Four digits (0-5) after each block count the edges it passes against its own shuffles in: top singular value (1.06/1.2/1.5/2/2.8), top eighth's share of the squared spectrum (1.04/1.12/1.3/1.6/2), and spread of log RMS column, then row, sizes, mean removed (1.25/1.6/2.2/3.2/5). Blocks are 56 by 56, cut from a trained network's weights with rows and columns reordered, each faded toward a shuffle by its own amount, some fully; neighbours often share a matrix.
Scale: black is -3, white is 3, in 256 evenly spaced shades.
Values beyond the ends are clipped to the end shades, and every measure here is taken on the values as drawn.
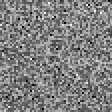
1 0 0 0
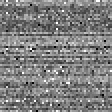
4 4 1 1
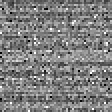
3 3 1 1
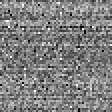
3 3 1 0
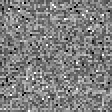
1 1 0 0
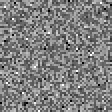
0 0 0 0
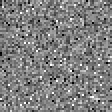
0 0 0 0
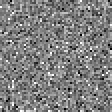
1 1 0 0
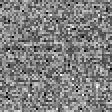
2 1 0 0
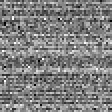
4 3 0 2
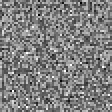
0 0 0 0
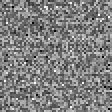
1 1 0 0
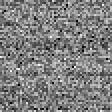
2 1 0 0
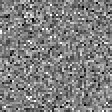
2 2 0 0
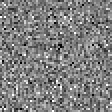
2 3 1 1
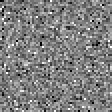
0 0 0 0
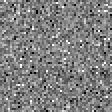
0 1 0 0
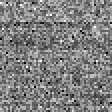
2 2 0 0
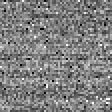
2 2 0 0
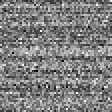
3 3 0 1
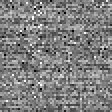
3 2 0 0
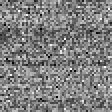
2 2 0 0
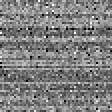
4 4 1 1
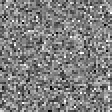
1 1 0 0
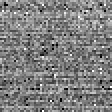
3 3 1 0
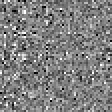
3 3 2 1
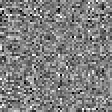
3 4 2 2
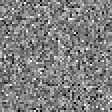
1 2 0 0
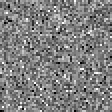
0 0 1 0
